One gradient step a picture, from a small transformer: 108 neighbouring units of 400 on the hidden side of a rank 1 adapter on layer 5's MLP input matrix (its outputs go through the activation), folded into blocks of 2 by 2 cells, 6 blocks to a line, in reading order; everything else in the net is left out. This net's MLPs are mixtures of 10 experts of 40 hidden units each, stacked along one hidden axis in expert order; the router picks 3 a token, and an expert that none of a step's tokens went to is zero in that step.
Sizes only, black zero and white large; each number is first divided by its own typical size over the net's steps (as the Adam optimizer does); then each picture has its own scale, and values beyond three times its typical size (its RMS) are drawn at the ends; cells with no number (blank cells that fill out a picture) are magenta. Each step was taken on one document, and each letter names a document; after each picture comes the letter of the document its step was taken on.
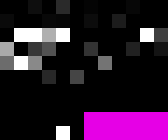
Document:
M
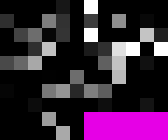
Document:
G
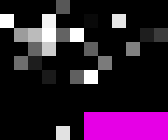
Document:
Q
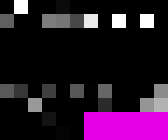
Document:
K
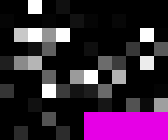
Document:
M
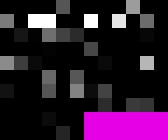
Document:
Q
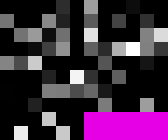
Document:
G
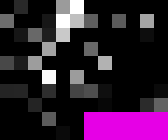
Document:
K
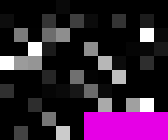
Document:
M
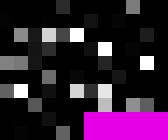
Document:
Q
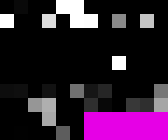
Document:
K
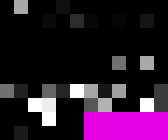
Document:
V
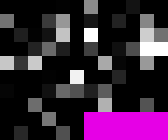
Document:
G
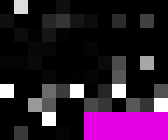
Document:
V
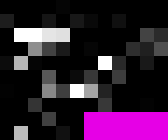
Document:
M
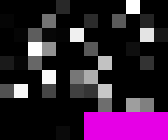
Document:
Q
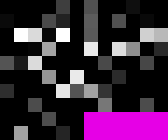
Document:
G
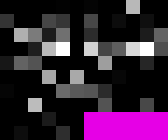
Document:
G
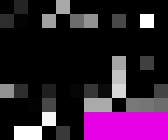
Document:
K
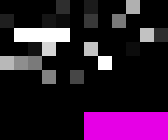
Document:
Q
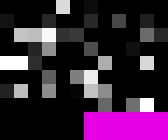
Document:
Q
